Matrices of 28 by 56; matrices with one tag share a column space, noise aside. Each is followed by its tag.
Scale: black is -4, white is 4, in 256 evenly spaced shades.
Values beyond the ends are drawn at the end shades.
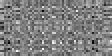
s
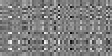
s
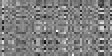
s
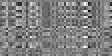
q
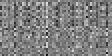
q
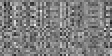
q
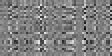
s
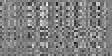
q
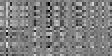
q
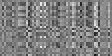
q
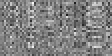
q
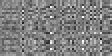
s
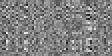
s
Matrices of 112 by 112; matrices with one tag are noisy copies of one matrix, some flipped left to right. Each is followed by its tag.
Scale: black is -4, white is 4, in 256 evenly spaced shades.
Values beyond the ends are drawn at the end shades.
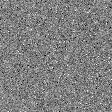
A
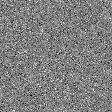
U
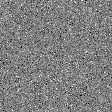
U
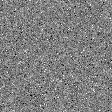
U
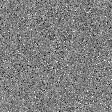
A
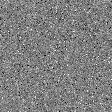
A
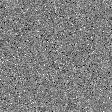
A
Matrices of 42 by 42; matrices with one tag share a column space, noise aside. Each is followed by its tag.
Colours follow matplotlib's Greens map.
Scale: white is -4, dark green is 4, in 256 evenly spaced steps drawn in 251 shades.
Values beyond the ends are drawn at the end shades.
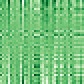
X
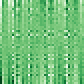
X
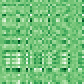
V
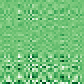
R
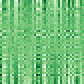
X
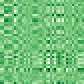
V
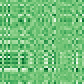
V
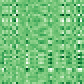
V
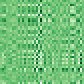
V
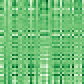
X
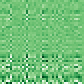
R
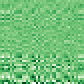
R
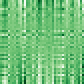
X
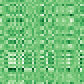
V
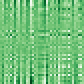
X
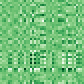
V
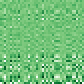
R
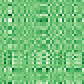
V
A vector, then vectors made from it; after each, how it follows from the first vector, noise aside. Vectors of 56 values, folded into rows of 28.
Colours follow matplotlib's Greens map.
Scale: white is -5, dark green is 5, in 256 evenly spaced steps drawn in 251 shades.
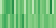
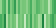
wrapped around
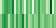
scaled up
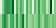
scaled up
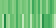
reversed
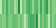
wrapped around
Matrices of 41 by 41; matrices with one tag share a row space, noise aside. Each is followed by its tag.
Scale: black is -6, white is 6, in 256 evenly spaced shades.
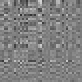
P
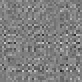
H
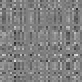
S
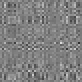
H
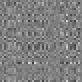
H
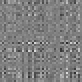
H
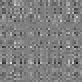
S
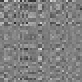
P
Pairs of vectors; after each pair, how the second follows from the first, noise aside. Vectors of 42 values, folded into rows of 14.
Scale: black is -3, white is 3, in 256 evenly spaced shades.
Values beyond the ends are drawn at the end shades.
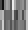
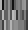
sign-scrambled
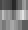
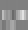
partly zeroed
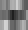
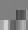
partly zeroed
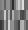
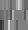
partly zeroed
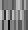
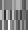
sign-scrambled
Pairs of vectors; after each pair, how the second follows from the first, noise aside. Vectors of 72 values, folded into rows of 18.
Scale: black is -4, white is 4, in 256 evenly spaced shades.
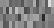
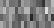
shuffled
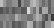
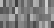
shuffled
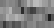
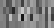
shuffled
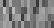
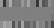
partly zeroed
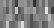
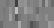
partly zeroed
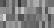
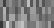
shuffled
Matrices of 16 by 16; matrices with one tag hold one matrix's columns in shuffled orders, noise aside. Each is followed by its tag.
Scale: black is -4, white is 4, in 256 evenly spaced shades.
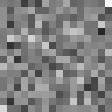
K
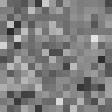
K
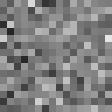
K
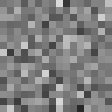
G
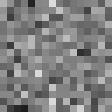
G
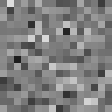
K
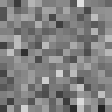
G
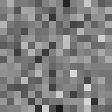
G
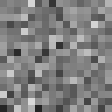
G
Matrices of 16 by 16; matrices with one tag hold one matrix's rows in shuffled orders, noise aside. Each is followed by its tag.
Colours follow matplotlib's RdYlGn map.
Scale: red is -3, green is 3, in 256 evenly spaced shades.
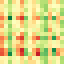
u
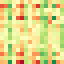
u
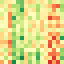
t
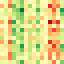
t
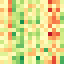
t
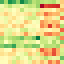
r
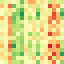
t
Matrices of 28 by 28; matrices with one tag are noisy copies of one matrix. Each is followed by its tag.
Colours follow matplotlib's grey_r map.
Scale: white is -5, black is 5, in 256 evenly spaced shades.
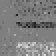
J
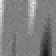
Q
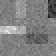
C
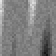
Q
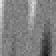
Q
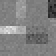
C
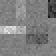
C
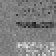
J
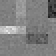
C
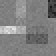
C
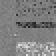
J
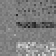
J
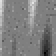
Q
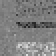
J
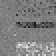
J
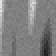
Q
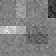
C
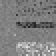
J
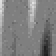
Q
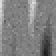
Q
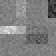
C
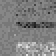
J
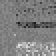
J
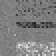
J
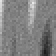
Q
